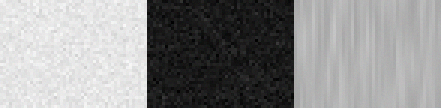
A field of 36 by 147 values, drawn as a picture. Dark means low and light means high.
The table splits into one row of 3 panels. Panel 1,1: very high, fine-grained, faint in contrast. Panel 1,2: very low, fine-grained, faint in contrast. Panel 1,3: high, streaked downward, faint in contrast.
